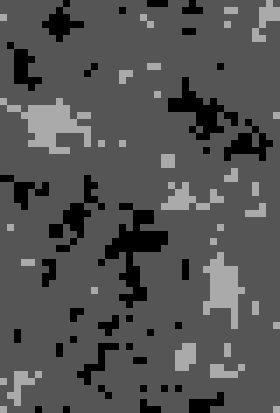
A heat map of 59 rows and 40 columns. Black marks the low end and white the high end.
Odd rows or columns: none. Average level on the scale: 30%. Calmest part: top middle. Stripes: none. Slope: none. Grain: blotchy.
